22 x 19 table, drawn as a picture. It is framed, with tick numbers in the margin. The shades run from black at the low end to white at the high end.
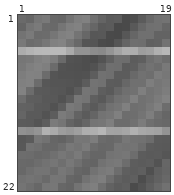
Rows 5 and 15 stand out from the rest. The values are skewed, with a long tail toward high values. No overall slope runs across the table.
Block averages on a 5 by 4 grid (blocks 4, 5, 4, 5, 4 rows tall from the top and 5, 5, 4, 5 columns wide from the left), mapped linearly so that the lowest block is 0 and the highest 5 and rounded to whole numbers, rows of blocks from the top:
3 3 0 2
5 2 3 4
1 2 3 4
3 4 4 3
3 3 3 1
